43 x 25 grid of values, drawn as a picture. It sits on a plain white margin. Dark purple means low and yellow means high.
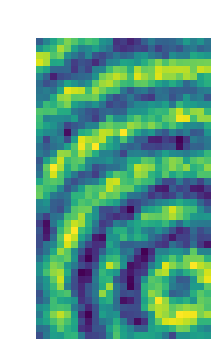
Slope: none. Odd rows or columns: none. Mirror symmetry: none. Rings: centred on the bottom right. Ninth with the highest average: bottom right. Ninth with the lowest average: bottom middle.
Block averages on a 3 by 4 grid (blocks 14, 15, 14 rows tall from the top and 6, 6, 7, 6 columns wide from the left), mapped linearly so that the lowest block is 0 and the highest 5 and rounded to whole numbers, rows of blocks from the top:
3334 / 3421 / 4015
